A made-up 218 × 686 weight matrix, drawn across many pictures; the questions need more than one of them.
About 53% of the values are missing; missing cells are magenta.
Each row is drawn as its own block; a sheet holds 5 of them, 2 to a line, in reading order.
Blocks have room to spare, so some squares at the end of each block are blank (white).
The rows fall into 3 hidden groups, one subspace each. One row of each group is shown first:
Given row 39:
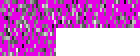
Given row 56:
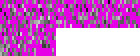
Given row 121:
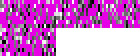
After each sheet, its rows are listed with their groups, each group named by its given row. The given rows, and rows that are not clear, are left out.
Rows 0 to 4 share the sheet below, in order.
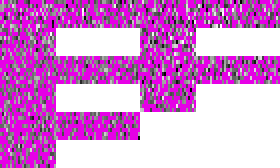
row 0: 39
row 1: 39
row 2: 56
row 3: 39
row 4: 56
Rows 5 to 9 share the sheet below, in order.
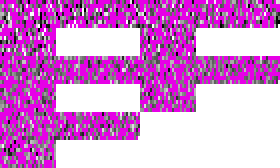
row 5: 39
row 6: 56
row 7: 56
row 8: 56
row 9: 56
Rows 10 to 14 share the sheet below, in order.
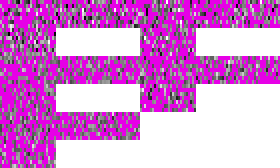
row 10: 39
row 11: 121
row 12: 56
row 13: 56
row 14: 121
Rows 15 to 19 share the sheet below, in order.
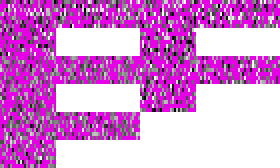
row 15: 39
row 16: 39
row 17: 121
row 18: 121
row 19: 39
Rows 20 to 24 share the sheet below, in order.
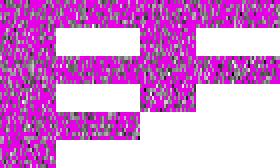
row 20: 56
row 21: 39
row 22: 39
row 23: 121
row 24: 56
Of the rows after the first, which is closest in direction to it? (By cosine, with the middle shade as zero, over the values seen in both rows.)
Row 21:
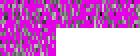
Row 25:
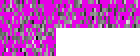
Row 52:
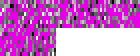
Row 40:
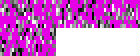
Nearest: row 25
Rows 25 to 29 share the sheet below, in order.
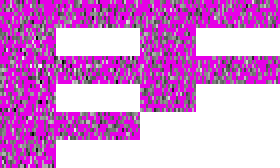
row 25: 121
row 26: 121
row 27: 39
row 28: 121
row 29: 121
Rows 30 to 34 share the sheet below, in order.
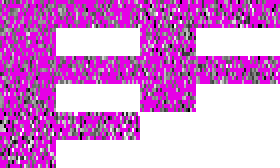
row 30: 56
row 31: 121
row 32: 56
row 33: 56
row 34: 56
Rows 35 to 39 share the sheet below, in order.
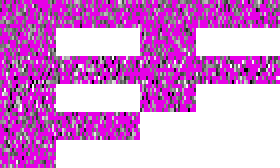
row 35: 56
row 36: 56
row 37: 121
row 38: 56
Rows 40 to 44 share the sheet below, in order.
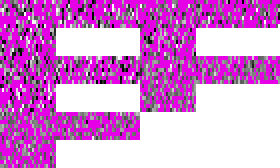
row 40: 121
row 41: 56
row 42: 56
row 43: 121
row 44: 56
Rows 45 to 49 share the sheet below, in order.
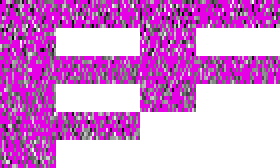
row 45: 39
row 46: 121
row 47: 121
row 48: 121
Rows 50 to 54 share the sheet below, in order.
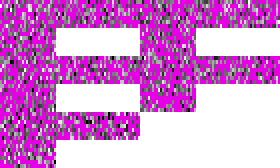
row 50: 56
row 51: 56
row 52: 121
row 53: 56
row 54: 56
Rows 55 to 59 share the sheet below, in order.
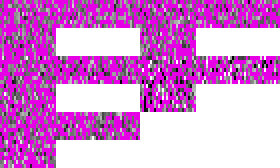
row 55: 39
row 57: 121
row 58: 39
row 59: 56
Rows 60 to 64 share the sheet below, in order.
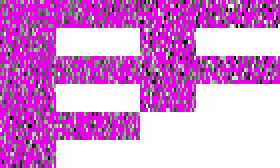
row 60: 121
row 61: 56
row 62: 39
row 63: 121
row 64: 121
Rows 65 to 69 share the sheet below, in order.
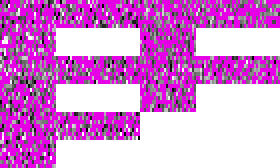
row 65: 56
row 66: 39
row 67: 39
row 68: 121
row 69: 56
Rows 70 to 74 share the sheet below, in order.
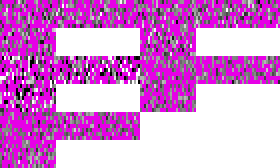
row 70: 39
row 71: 56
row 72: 56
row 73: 56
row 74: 121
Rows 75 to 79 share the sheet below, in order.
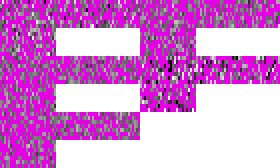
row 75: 56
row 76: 56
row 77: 56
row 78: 121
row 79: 56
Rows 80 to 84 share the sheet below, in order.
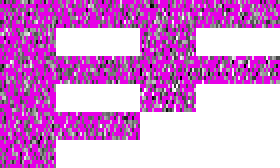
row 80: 56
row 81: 121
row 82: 121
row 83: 121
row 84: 39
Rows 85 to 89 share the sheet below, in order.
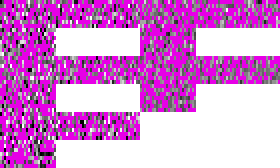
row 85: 39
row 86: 56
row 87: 121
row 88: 39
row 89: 39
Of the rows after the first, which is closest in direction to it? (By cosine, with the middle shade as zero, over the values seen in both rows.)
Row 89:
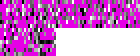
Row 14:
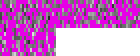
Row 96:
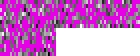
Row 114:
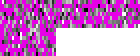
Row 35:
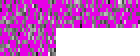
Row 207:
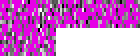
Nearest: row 96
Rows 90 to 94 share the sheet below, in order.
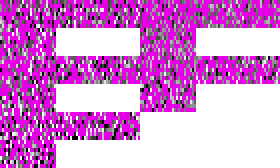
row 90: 39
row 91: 121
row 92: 121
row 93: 56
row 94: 39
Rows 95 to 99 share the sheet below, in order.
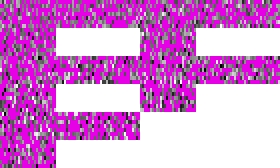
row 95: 56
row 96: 56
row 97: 121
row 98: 39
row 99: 56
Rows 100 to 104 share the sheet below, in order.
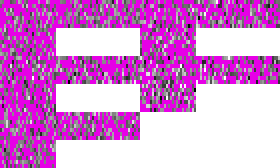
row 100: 121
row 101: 39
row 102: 121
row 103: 39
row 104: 121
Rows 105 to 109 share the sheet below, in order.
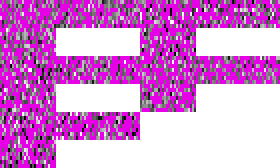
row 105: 56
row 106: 121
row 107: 121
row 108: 56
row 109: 39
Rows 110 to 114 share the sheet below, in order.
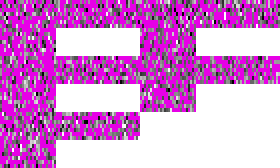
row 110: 56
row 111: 39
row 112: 121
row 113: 56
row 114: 56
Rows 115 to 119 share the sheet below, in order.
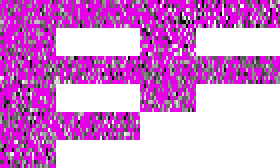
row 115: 56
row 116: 39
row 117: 56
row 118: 121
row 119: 121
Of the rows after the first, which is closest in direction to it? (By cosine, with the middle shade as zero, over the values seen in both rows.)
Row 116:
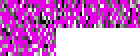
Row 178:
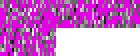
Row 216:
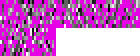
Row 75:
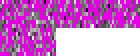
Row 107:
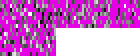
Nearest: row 178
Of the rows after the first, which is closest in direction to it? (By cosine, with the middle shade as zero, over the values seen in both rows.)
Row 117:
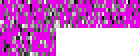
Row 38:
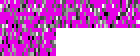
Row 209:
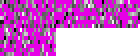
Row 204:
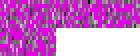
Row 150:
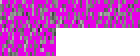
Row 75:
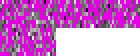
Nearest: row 38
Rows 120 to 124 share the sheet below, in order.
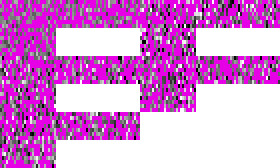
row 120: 56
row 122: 56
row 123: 39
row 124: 121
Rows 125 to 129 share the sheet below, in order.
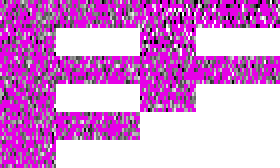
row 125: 56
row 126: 39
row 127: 56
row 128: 121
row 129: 39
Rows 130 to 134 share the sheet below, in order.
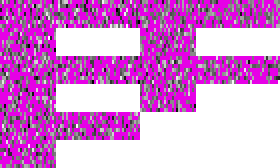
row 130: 56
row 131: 39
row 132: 56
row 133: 56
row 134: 56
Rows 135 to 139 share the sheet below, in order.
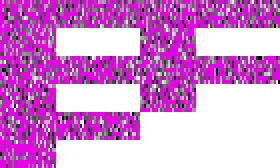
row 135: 39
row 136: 121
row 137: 39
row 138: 56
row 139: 39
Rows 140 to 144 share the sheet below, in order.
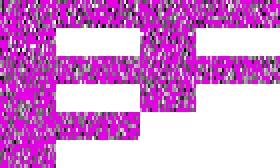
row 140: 121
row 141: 56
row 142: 56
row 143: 39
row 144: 56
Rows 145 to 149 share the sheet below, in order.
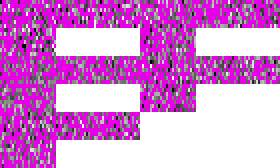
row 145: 39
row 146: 39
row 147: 121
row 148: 121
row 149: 39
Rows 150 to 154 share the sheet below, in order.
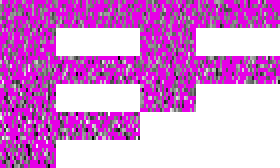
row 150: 39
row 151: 56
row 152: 56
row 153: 56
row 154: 56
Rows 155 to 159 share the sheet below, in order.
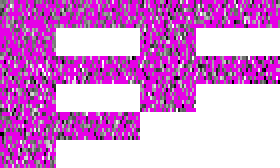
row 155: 121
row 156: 121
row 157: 39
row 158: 56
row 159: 56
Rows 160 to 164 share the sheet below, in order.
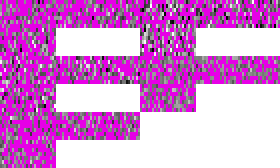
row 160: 121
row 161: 121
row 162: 56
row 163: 121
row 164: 121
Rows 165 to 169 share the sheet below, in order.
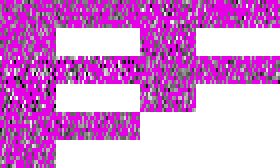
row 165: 39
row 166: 121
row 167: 39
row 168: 56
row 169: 121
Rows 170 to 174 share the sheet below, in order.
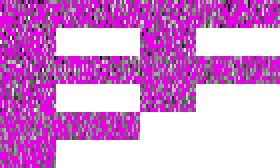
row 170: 121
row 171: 56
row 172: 39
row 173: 121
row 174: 39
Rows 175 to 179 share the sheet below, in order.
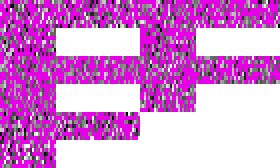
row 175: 121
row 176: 56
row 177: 121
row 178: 121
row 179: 56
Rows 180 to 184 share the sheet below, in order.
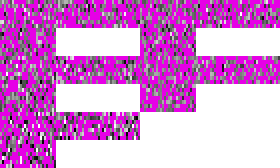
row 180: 56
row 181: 39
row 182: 39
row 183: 39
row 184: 121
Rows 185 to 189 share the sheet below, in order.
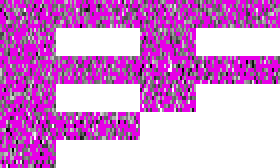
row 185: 56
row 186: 56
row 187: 121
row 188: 121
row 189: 39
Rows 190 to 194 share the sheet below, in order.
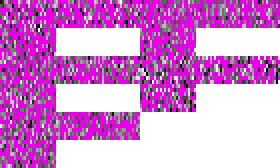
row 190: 39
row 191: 56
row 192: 39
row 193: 56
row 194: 121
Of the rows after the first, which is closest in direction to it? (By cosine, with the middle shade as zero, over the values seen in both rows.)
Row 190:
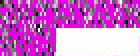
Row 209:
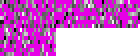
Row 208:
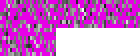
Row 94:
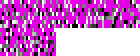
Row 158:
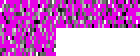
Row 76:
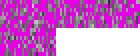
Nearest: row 94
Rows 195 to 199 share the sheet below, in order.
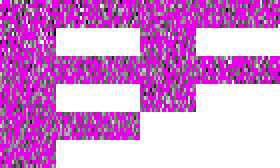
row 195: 39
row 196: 56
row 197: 121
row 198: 56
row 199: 121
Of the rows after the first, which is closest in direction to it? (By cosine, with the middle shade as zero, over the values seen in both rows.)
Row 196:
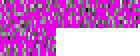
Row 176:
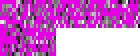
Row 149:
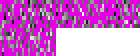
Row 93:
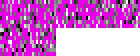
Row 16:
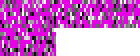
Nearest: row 16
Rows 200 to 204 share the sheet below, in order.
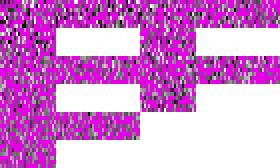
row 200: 56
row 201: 121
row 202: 121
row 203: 121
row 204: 39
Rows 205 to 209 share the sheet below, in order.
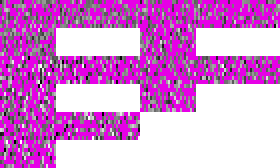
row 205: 39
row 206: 39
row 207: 39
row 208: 39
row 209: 56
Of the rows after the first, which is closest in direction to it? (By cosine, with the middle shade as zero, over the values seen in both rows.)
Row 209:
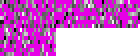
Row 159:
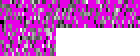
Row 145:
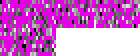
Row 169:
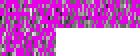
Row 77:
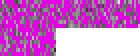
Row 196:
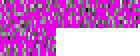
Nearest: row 159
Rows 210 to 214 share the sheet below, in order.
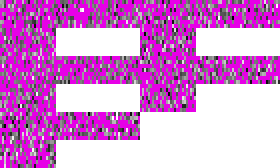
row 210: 39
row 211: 121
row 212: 121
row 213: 56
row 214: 39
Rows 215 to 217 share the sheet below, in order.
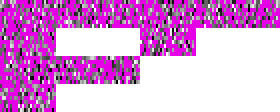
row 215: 121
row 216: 121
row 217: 121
